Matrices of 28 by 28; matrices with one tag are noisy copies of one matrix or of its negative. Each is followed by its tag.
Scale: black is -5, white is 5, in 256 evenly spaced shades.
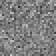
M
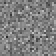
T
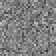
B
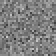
T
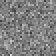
M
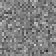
B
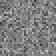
B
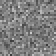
M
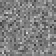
B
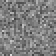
M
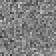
M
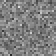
M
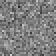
M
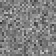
B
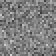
M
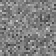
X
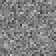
M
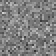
X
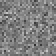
B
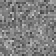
M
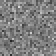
M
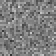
M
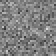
X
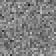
M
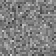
M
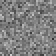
M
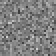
T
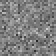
X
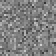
B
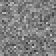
X
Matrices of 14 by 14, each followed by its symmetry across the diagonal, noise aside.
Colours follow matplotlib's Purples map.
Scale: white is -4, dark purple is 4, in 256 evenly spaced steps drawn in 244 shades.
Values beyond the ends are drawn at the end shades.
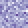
neither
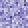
neither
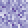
neither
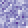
symmetric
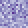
neither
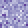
neither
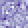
symmetric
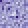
symmetric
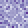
symmetric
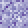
symmetric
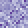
symmetric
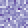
symmetric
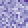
neither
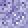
symmetric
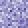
symmetric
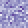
neither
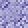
symmetric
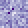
symmetric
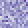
neither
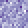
neither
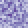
symmetric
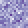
symmetric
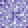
symmetric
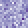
neither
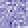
neither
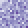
symmetric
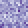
neither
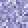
neither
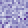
neither
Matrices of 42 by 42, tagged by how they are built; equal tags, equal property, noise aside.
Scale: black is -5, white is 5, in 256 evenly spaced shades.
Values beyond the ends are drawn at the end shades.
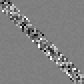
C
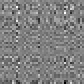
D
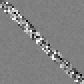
C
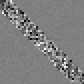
C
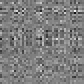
D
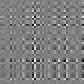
D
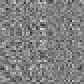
D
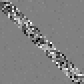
C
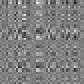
D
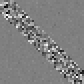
C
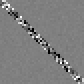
C
